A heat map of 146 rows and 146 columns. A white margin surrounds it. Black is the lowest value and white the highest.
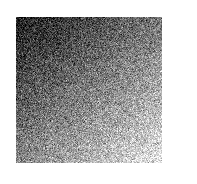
On average the colour sits 50% of the way up the scale. The ninth with the highest average is the bottom right. No single row or column stands out from its neighbours. The histogram is bell-shaped. The field climbs toward the bottom right.
